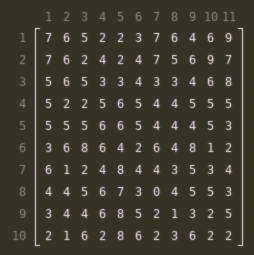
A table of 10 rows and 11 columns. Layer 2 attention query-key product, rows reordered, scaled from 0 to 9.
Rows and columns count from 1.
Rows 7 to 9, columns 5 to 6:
8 4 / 7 3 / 8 5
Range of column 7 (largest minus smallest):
7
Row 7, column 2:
1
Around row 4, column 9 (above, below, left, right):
4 4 4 5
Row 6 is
3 6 8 6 4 2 6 4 8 1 2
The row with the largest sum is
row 2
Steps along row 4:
down same up up down down same up same same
